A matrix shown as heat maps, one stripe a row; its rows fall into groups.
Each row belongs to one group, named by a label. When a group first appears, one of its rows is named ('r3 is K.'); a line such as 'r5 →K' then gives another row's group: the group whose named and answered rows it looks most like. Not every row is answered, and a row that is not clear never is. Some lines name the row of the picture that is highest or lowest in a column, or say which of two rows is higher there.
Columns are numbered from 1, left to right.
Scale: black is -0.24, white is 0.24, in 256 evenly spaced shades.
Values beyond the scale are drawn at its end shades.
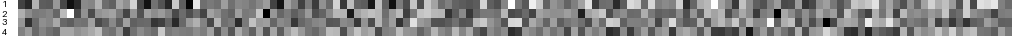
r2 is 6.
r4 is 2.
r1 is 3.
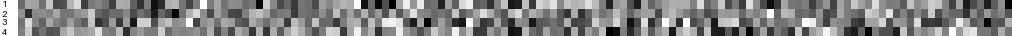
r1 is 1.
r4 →2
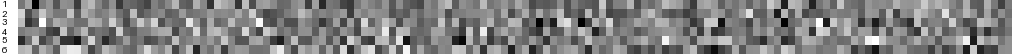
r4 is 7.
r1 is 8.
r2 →6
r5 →3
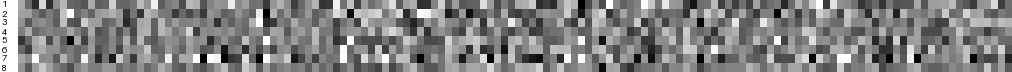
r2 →6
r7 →7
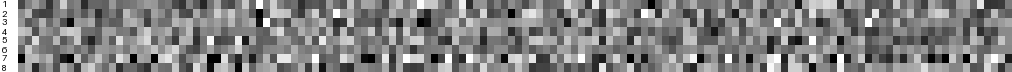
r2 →1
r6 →2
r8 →8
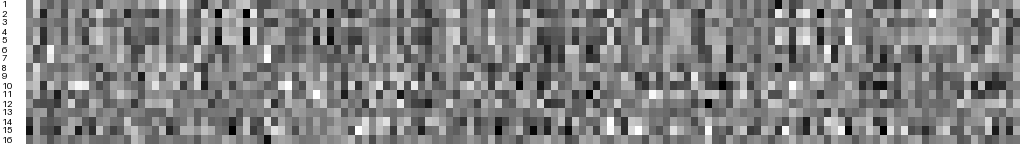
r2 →8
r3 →1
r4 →8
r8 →2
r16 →1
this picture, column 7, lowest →11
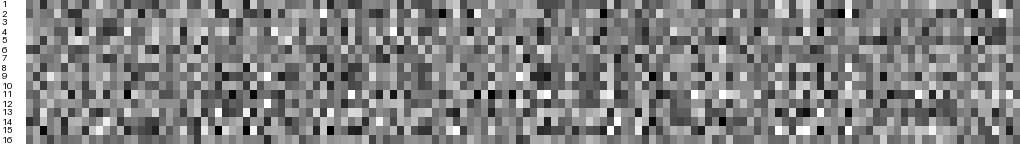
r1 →8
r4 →7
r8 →8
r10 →8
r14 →7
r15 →8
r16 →1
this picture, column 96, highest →11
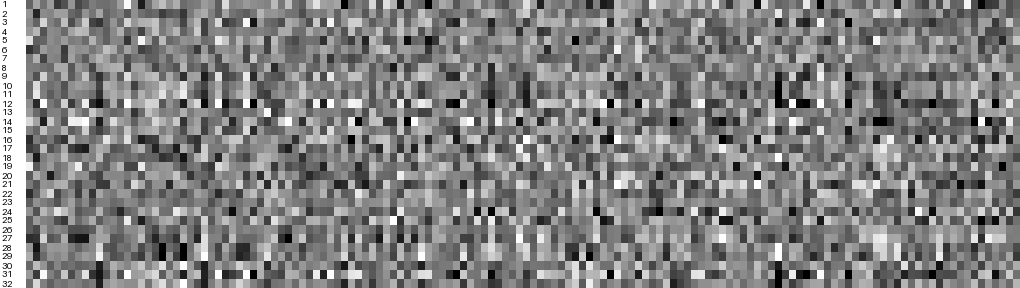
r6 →7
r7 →8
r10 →2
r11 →2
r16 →7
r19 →6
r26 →3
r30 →2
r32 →2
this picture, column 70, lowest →24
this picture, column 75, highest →19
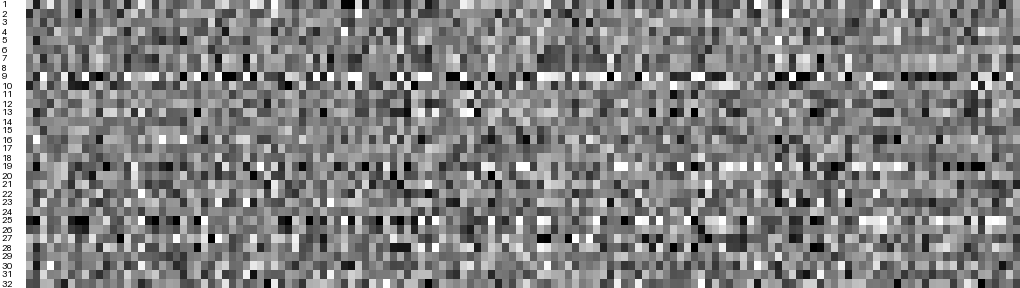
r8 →8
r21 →1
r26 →3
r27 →7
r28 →3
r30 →6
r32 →7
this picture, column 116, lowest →19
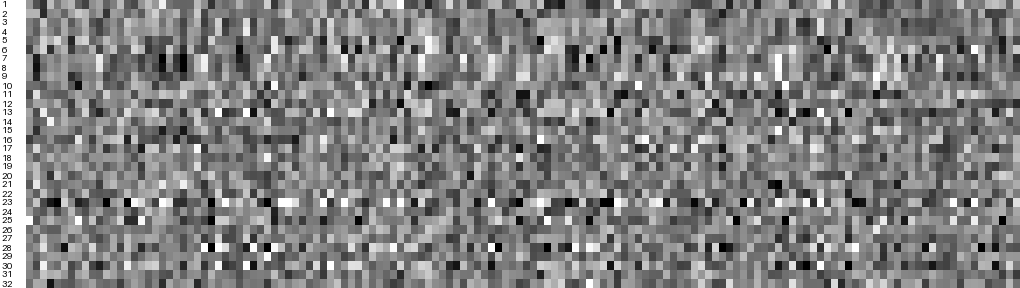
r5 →1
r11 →2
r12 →1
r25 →6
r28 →7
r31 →1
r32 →1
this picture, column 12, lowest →23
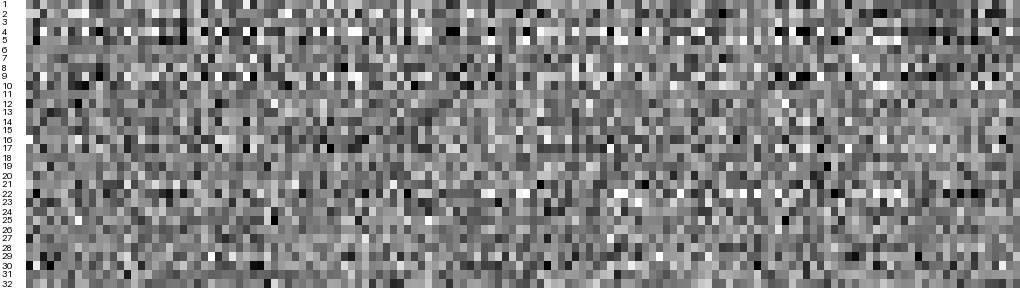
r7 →7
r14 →8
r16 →6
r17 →8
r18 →2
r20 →3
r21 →7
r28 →2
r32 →1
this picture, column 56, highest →2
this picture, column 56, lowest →10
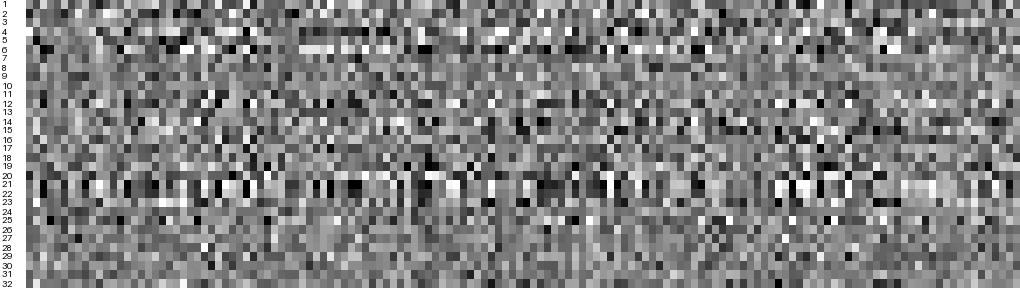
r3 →2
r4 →6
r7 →8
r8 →7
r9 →3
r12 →8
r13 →6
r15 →2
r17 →8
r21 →8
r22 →8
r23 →2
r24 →3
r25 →1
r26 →7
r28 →7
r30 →7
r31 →3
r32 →2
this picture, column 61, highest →21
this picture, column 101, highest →25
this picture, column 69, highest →4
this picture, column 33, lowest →6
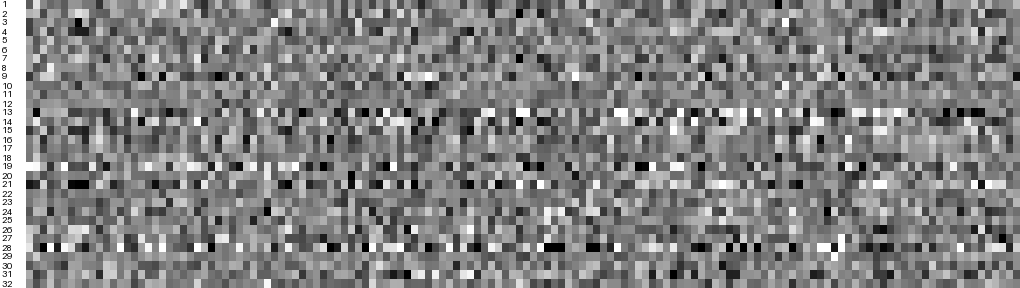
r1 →2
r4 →3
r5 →6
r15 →3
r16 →8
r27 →6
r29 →2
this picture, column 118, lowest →6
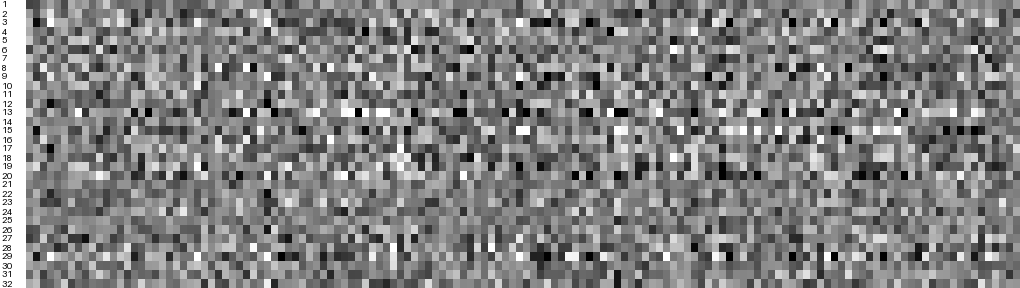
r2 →6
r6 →3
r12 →1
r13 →6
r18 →3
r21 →6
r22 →1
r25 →2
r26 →7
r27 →3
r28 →7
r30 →7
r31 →8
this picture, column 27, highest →32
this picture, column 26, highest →20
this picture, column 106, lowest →13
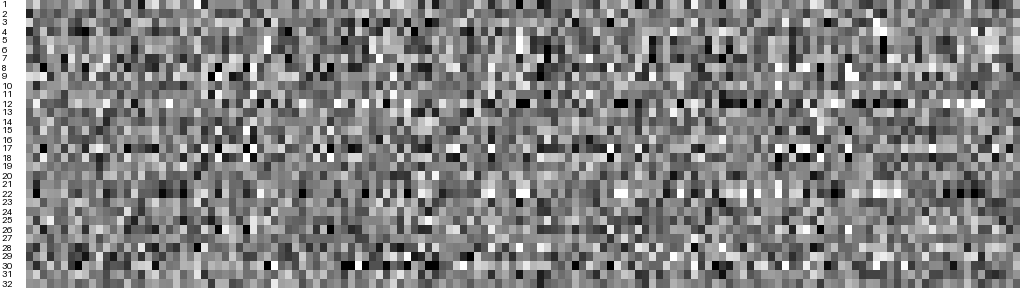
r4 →3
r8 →8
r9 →7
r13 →3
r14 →6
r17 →8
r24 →7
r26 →8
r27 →6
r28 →3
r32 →7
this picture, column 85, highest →22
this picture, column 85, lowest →12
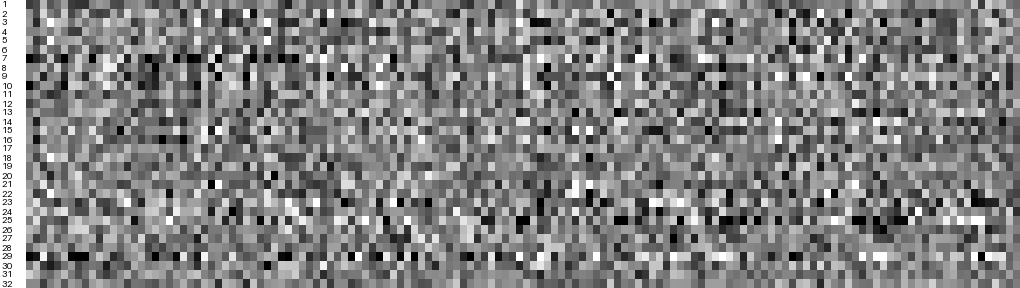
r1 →3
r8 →7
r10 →7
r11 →1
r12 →7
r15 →7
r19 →8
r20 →6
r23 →7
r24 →7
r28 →1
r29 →3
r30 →1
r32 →8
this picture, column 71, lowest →25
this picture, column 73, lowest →3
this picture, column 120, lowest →25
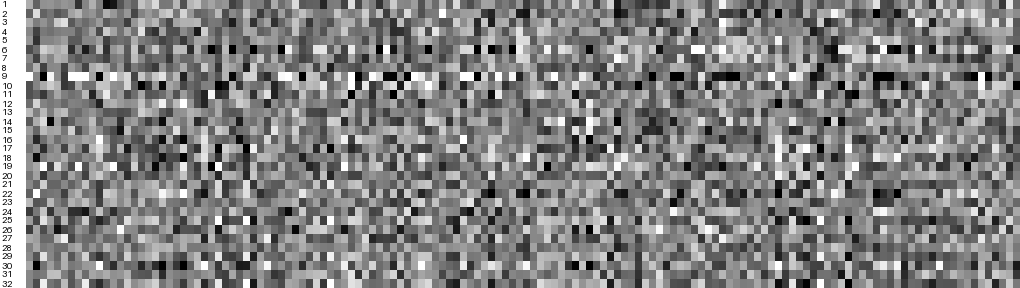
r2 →2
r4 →3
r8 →8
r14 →1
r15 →7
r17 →8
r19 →7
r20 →8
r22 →2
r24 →3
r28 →2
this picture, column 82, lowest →9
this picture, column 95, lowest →19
